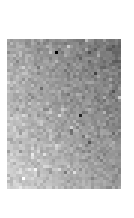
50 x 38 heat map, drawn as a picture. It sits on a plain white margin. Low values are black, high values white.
The ninth with the highest average is the bottom left. There are no regular stripes. The ninth with the lowest average is the top right. Values rise toward the bottom left. The halves do not mirror each other. Overall the values sit about 60% of the way up the scale.
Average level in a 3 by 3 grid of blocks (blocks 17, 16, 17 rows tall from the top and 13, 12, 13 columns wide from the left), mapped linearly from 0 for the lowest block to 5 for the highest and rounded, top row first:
3 1 0 | 4 2 1 | 5 4 2
